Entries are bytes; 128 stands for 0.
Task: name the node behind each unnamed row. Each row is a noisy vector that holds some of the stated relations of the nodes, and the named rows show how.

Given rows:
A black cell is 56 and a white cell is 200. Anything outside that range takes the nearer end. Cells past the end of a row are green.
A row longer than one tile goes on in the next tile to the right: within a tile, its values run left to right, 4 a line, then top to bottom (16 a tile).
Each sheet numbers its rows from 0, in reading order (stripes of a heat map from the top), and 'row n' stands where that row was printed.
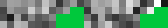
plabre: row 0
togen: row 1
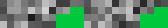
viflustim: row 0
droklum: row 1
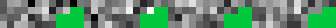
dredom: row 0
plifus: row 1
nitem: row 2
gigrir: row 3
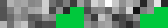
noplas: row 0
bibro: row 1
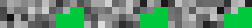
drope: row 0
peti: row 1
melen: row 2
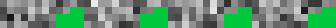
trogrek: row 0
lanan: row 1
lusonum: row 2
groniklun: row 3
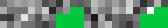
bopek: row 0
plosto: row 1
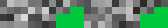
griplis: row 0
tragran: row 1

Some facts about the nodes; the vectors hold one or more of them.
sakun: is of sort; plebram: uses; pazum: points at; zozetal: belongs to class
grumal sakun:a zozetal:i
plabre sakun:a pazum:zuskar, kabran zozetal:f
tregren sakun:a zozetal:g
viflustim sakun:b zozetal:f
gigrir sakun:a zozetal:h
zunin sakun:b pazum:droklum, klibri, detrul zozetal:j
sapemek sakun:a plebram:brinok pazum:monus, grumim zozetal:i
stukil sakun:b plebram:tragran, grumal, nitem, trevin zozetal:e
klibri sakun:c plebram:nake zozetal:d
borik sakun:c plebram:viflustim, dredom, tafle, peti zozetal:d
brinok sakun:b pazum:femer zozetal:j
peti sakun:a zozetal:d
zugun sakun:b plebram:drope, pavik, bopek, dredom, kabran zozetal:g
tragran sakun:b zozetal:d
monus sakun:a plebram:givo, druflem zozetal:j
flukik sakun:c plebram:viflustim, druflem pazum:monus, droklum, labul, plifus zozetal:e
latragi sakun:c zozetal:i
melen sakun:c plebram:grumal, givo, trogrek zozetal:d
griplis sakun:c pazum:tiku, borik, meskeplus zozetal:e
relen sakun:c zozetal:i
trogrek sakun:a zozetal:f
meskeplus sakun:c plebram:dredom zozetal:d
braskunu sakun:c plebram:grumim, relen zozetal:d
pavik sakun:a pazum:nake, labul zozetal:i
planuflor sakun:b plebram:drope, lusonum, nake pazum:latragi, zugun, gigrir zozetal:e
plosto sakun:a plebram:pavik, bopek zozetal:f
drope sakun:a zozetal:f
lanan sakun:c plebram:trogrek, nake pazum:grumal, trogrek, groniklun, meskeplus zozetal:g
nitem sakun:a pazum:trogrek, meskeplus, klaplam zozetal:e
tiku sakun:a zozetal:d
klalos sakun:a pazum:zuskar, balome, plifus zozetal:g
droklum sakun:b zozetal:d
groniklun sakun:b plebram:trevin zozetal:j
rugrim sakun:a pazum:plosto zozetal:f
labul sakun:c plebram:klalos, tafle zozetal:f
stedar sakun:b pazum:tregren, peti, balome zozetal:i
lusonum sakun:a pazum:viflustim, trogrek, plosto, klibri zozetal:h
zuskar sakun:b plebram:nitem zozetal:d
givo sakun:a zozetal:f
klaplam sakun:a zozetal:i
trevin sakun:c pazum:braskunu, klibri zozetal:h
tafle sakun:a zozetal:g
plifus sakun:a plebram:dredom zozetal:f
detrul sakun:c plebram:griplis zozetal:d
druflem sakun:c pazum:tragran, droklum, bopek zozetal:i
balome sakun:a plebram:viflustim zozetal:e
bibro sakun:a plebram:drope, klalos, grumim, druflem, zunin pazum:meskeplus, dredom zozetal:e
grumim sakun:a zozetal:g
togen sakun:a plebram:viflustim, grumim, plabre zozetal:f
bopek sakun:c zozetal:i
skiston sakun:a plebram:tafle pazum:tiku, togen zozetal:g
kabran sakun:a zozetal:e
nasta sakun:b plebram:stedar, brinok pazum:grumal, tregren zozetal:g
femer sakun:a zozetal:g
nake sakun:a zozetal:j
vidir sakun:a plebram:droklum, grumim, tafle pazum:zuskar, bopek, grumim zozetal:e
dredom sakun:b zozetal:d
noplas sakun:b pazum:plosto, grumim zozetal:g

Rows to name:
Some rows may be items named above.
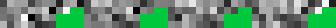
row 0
borik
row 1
stukil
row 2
nitem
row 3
togen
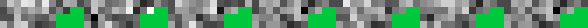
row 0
grumim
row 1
plifus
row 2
zugun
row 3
zuskar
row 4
lanan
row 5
pavik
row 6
zuskar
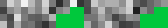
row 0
monus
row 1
nasta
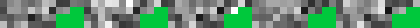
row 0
viflustim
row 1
skiston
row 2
labul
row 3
stedar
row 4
zugun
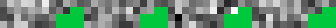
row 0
klalos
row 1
trevin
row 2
plifus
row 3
nake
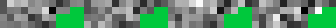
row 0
planuflor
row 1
tragran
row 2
sapemek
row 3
meskeplus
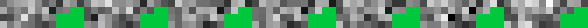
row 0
druflem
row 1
kabran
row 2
klibri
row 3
detrul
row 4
groniklun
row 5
flukik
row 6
tafle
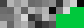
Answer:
braskunu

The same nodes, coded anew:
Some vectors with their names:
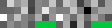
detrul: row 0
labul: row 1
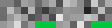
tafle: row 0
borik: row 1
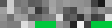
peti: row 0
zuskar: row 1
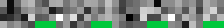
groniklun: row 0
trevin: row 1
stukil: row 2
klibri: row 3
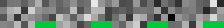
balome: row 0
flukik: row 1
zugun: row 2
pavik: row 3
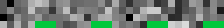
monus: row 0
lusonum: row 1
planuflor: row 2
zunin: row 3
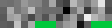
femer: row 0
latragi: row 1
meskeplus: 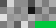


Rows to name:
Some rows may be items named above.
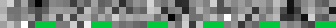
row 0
dredom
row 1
kabran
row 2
lanan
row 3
nake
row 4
trevin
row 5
groniklun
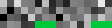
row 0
stedar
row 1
pavik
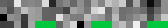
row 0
sapemek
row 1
griplis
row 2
dredom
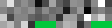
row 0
droklum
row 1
bopek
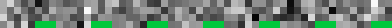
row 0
viflustim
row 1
nitem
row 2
noplas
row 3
skiston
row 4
togen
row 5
groniklun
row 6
flukik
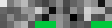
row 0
nasta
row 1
stukil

